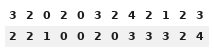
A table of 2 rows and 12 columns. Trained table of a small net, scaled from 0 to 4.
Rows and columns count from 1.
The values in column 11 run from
2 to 2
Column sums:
5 4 1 2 0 5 2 7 5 4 4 7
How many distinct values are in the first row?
5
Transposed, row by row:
3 2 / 2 2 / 0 1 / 2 0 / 0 0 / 3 2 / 2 0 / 4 3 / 2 3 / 1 3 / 2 2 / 3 4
